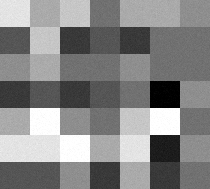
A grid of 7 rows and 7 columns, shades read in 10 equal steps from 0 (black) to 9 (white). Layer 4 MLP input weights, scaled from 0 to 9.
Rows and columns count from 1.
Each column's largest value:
8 9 9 6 8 9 5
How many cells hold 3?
6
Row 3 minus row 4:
3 3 2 1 1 4 -1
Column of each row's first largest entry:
1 2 2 7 2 3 5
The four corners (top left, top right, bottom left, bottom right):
8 5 3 4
